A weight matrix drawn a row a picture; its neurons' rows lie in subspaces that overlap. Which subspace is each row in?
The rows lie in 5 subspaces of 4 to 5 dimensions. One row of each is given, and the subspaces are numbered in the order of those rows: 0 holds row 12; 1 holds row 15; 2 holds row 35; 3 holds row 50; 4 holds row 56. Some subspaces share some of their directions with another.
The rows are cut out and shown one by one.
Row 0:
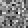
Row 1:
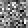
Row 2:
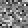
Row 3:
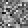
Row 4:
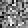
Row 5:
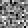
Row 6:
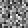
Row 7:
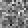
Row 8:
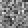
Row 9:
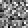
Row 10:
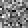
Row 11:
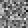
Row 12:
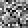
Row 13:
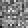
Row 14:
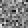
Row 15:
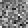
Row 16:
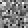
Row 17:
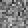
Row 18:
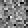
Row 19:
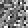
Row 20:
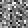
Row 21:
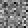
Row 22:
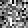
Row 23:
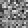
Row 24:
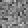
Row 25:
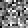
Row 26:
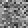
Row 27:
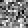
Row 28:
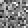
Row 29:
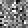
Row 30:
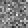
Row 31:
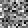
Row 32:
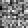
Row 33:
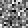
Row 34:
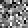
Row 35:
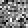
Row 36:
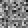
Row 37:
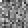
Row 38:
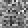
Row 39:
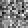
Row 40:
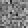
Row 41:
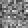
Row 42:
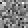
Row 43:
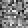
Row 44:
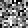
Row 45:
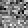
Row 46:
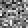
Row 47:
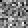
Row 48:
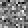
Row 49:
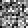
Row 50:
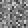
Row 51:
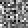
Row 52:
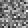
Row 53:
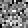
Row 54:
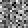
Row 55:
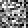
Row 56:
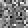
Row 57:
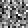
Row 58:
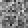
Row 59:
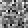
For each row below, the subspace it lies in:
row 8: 0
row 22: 2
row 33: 3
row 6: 1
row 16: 4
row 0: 1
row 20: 3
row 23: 4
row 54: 3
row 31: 3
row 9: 0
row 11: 3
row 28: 2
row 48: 4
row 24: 1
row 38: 4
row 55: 4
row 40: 2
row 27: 2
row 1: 3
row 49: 2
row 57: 1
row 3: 0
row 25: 0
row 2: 0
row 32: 2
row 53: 1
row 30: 3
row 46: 1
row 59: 4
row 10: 0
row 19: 4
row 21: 2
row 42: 4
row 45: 2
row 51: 3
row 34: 3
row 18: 4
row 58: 2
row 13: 2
